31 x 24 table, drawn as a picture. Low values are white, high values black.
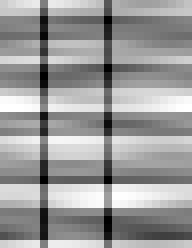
Average level on the scale: 40%. Grain: streaks across. Odd lines: columns 6 and 14. Stripes: horizontal, repeating 5 times. Slope: none.
